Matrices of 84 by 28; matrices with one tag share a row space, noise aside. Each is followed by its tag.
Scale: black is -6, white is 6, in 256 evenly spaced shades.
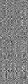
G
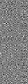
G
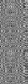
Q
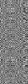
Q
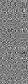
G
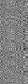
Q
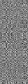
G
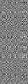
G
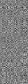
G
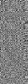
Q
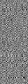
G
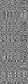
G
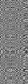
Q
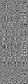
G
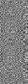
Q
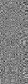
Q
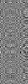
Q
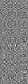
G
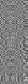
Q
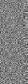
Q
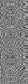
Q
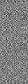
G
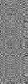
Q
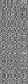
G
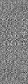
G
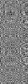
Q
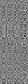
G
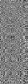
Q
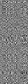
G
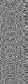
Q
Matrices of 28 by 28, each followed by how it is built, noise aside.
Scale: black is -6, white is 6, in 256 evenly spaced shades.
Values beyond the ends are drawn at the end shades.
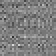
low rank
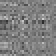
low rank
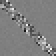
banded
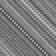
Toeplitz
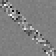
banded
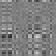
low rank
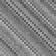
Toeplitz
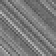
Toeplitz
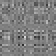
low rank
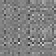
low rank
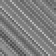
Toeplitz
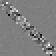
banded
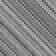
Toeplitz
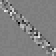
banded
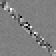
banded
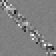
banded
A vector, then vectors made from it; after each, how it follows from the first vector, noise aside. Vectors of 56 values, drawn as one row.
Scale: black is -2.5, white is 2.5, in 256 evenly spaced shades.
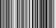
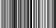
negated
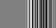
partly zeroed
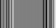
partly zeroed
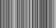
shrunk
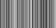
shrunk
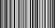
sign-scrambled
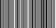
partly zeroed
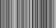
shrunk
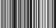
negated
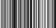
negated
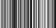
negated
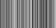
shrunk
